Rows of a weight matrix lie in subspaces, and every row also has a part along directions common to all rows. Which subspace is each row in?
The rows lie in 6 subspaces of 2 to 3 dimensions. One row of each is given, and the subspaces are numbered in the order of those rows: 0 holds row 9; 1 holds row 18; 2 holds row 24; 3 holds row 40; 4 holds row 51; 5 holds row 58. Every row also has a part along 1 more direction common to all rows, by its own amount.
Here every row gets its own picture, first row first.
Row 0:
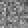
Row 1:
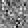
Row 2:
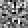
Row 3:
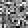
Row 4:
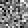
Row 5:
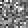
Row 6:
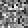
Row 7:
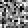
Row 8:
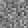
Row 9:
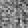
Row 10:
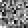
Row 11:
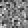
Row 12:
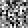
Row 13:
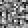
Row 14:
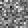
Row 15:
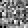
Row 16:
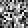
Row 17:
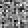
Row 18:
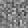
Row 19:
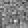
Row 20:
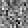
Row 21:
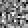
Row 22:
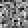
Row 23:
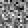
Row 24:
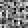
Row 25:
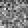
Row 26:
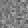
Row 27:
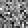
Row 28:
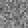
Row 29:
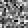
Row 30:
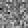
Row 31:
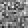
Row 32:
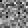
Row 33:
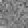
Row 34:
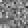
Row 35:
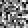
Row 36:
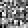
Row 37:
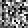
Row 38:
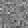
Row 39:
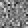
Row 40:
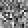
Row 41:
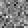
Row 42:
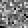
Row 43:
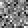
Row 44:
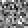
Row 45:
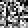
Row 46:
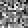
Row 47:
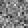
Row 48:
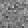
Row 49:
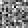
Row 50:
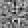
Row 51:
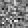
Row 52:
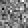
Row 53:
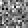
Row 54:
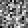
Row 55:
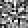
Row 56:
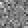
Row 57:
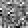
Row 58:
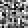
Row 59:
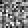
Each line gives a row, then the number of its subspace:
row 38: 3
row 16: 3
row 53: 4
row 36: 2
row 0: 5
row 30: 3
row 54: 3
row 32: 2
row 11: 5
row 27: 3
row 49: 4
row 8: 1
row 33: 2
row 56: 1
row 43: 1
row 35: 0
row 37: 4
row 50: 4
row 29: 1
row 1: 4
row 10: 2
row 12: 4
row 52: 0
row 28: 3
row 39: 1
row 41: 1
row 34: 2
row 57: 3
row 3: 3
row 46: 5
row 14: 0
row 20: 4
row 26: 0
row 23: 0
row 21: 0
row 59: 4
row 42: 2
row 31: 5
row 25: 5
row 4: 0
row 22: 5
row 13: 0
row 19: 2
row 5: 0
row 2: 4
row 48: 5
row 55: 4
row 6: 5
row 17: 0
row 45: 5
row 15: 2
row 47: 1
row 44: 5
